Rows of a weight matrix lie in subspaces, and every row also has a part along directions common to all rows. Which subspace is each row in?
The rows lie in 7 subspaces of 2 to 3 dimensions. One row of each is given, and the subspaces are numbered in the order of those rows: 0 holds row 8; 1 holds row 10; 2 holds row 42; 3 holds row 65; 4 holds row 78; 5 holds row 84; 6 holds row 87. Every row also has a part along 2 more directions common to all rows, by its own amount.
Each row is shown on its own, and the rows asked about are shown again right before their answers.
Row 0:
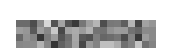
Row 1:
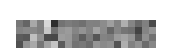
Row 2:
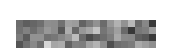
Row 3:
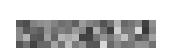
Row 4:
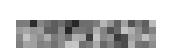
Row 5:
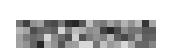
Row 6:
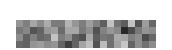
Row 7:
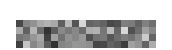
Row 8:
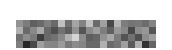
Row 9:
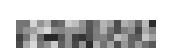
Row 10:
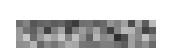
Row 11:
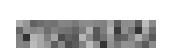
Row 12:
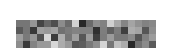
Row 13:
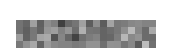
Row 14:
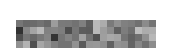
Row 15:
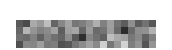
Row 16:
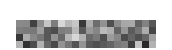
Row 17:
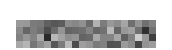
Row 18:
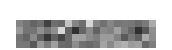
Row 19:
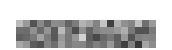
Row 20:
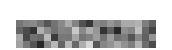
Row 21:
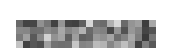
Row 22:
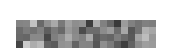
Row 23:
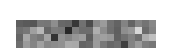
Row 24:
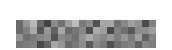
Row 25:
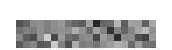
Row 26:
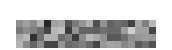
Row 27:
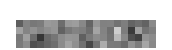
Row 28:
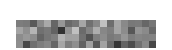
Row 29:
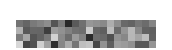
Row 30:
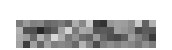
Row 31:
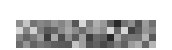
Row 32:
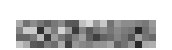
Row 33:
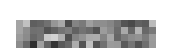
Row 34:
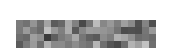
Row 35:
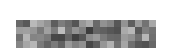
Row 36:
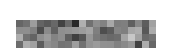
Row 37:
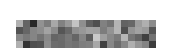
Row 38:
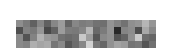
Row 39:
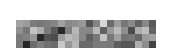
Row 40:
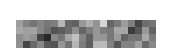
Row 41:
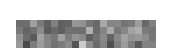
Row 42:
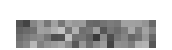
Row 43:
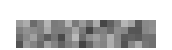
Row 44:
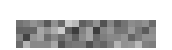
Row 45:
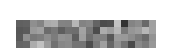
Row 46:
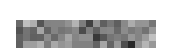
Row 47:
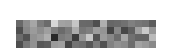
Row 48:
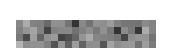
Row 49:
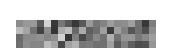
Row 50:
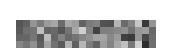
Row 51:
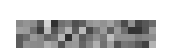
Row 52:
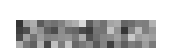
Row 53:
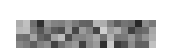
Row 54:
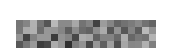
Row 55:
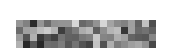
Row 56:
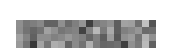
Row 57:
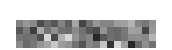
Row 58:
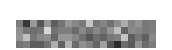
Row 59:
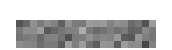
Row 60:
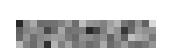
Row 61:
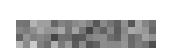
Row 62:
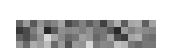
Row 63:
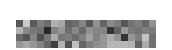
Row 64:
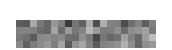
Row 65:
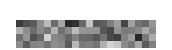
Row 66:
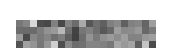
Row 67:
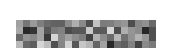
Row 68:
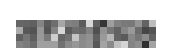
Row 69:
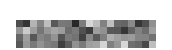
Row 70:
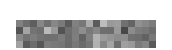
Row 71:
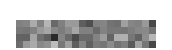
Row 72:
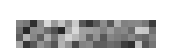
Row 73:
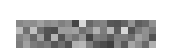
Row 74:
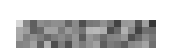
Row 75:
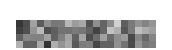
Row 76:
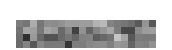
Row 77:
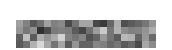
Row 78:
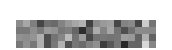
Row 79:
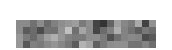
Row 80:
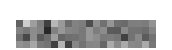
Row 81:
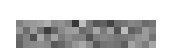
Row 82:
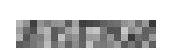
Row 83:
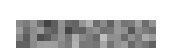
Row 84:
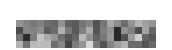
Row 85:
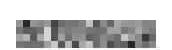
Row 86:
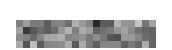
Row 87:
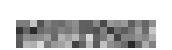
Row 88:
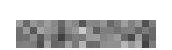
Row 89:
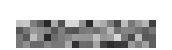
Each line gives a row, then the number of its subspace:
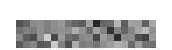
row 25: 3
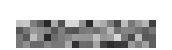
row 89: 3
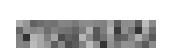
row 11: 5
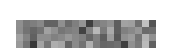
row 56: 4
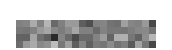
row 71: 2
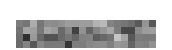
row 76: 1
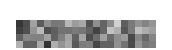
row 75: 4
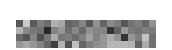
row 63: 5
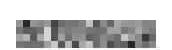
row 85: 5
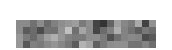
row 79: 1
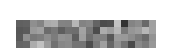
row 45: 4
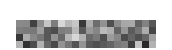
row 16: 0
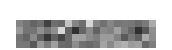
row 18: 0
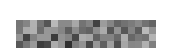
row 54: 3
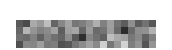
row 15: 1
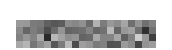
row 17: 3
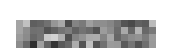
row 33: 2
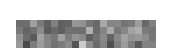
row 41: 3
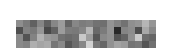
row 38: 5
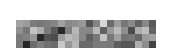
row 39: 0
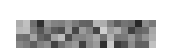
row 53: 2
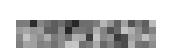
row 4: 1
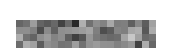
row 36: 0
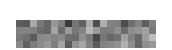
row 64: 3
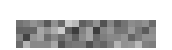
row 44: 0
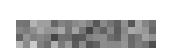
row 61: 2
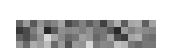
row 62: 5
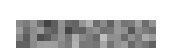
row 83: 0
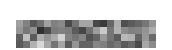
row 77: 4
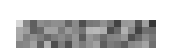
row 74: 4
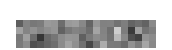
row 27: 5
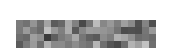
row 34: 2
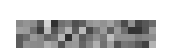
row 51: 2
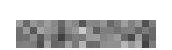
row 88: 4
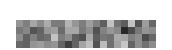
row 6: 1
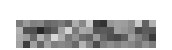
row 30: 1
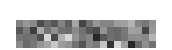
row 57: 6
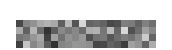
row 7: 6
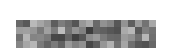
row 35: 2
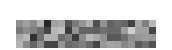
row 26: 2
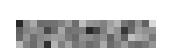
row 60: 4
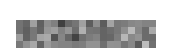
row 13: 0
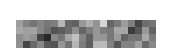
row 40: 0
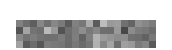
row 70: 6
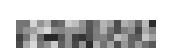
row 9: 2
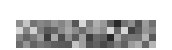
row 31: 6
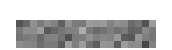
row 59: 4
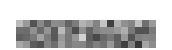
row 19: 1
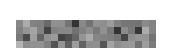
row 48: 5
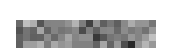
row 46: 6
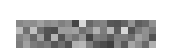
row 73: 6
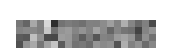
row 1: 2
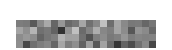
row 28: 0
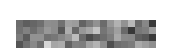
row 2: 2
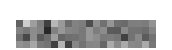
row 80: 5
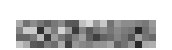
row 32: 1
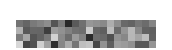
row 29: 3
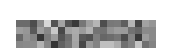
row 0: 3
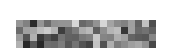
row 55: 6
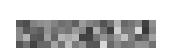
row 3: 5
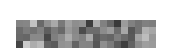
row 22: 6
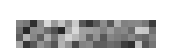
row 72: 0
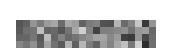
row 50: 4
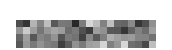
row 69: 1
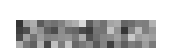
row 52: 4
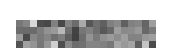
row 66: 0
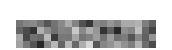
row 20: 4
